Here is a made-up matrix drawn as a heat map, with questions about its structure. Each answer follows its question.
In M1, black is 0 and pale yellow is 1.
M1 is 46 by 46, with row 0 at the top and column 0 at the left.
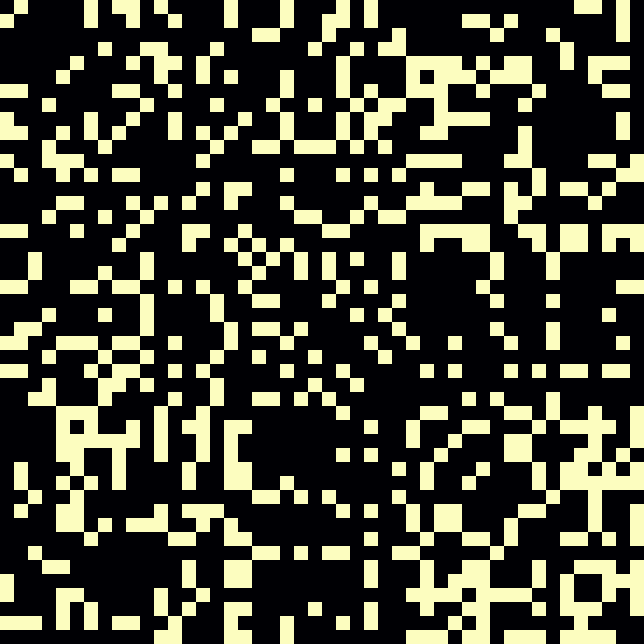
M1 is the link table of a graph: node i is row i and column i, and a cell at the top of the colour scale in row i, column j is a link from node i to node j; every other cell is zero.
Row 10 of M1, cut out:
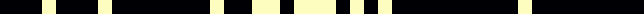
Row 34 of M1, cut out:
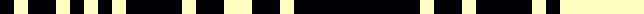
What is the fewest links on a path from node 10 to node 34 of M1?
3
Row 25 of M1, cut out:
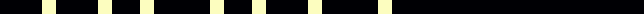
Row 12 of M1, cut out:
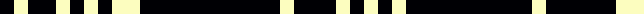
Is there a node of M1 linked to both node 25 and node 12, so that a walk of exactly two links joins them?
no
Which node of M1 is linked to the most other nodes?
node 16
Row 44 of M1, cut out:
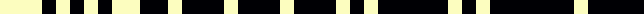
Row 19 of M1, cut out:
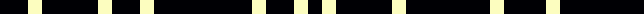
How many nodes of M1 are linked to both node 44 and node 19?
1
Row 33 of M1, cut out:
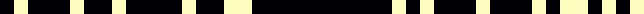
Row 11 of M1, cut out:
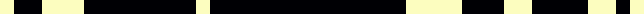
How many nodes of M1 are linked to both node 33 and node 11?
4
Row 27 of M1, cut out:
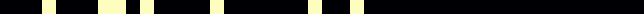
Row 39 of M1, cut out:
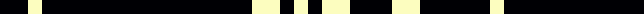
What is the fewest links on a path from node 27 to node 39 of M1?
3
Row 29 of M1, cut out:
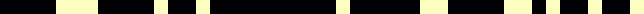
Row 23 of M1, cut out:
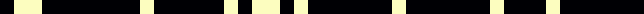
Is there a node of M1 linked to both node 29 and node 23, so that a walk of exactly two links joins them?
yes
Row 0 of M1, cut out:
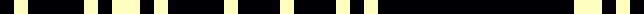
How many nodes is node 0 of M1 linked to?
12
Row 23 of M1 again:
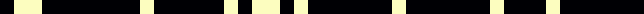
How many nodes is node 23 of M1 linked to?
10
